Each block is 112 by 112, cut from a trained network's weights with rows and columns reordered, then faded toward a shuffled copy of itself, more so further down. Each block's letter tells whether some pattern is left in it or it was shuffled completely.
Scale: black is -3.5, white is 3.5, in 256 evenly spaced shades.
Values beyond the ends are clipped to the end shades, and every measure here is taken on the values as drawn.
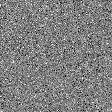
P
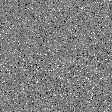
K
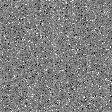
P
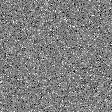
K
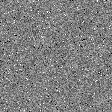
K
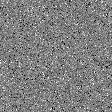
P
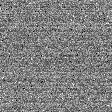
P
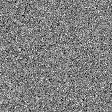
P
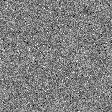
K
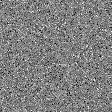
K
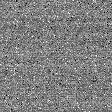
P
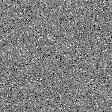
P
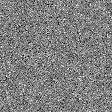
P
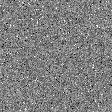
K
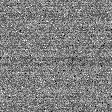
P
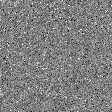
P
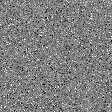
K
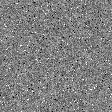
K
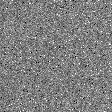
K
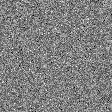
K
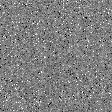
P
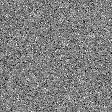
K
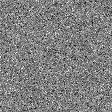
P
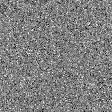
K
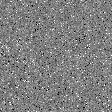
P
